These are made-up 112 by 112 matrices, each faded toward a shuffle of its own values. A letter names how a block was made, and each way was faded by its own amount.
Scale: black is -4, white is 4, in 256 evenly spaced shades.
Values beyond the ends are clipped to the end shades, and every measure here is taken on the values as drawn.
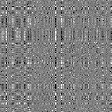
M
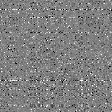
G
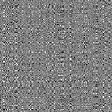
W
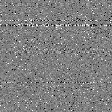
G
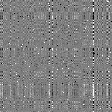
M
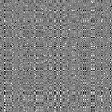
M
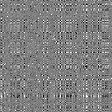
M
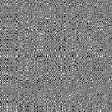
W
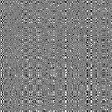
M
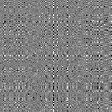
M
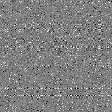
G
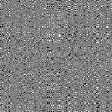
W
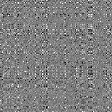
W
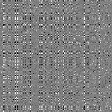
M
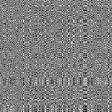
M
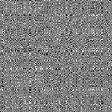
W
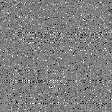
G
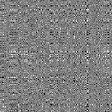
W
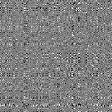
W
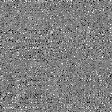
G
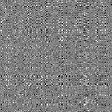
W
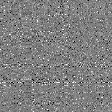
G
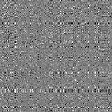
W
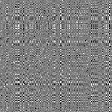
M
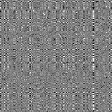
M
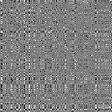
M
